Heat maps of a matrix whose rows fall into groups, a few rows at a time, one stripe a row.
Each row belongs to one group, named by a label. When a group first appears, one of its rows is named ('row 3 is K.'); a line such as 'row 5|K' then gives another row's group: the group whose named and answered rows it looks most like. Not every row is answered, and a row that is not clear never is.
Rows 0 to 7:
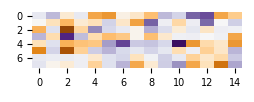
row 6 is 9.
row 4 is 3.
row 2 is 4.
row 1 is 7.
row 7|9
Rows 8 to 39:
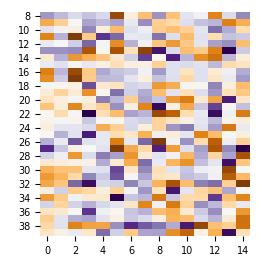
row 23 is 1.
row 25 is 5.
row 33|3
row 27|5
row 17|4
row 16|4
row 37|1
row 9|1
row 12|1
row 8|5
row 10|1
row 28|4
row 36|1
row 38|3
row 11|4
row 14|3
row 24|9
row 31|1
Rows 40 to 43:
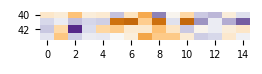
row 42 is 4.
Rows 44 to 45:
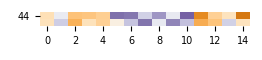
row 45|3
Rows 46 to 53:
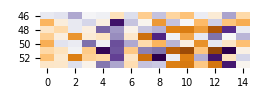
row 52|7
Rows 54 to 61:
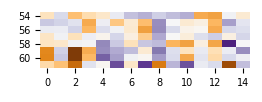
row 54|3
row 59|4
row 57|7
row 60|4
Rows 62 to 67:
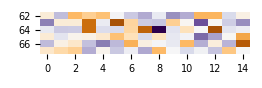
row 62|3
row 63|5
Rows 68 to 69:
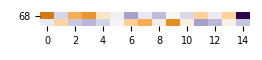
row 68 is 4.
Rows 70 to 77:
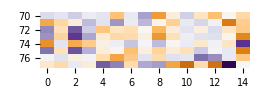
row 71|1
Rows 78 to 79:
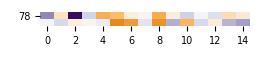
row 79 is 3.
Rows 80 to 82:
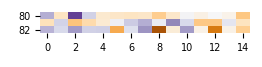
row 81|3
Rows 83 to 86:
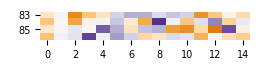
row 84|7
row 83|3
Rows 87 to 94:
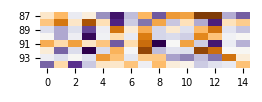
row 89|5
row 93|9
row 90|5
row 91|7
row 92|5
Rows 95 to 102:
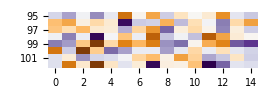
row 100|4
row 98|5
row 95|5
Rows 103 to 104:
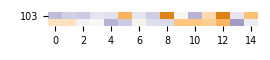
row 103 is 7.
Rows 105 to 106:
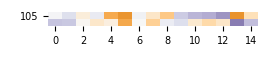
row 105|9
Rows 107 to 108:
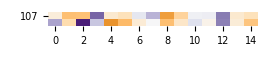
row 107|1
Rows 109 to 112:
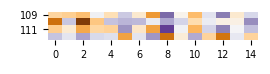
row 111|7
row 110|4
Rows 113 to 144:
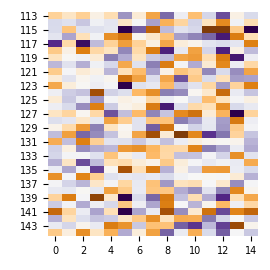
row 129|1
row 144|7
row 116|9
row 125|5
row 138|9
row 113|7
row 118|7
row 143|9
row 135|5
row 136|4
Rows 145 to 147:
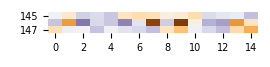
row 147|1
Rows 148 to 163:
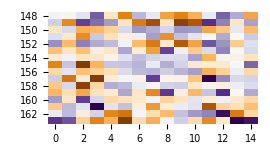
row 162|9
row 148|1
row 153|7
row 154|3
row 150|3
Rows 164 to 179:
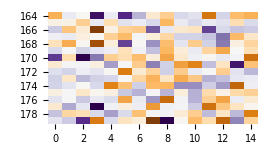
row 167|9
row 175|3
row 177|5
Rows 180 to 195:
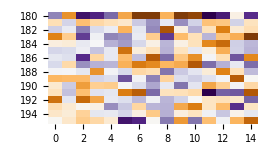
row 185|5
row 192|4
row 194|7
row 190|3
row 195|3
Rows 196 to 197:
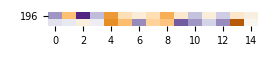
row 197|9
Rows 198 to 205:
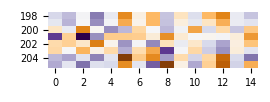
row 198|5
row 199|5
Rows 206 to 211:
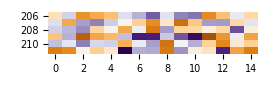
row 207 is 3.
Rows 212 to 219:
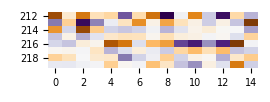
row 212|7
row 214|4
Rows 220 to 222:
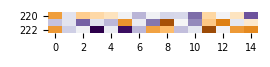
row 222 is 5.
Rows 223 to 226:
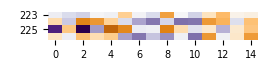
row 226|3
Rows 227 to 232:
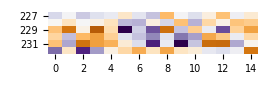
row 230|3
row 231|3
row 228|3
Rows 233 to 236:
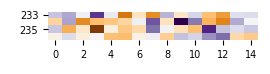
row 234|3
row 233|5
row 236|9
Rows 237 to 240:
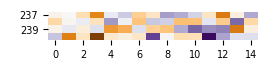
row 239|9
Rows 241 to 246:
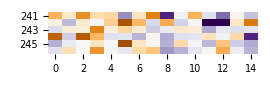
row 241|7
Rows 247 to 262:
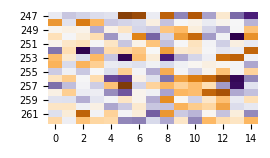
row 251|7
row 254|4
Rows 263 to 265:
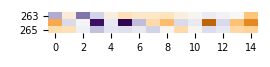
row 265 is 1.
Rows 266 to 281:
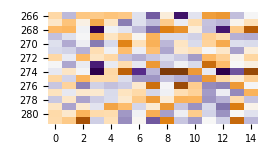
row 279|9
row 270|5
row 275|3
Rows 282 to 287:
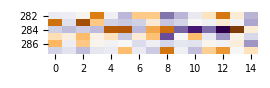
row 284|9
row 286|4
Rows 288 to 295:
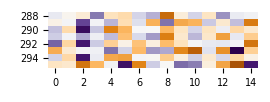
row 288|1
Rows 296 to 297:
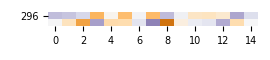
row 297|1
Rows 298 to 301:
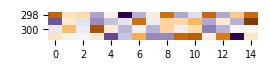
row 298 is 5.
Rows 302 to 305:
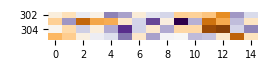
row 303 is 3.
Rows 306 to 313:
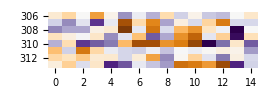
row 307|5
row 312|7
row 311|4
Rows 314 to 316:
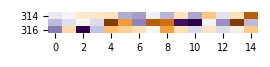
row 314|3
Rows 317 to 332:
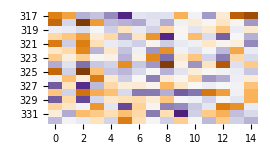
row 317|1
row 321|4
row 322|1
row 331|3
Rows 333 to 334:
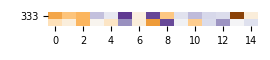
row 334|7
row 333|1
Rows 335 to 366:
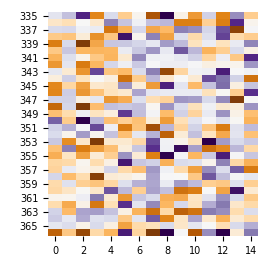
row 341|4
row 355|7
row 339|4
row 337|9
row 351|5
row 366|7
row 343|1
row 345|7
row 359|3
